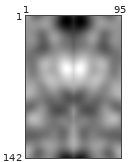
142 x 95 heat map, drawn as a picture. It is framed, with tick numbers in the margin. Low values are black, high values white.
It is mirror symmetric from left to right. The field is smooth, with broad soft blobs. On average the colour sits 50% of the way up the scale. No regular stripes run through it. There is no overall slope. The top middle is the ninth with the lowest average.
